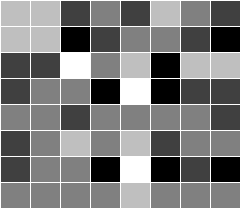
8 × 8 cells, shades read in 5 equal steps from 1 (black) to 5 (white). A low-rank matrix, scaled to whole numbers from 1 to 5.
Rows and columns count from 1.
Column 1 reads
4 4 2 2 3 2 2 3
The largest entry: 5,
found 3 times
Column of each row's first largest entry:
1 1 3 5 1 3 5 5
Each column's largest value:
4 4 5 3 5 4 4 4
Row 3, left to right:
2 2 5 3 4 1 4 4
